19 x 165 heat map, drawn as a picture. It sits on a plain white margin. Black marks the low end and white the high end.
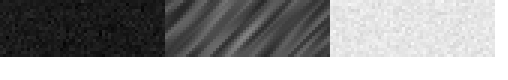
It is made of 1 by 3 panels. Panel 1,1: very low, fine-grained, faint in contrast. Panel 1,2: low, slanting up to the right. Panel 1,3: very high, fine-grained, faint in contrast.
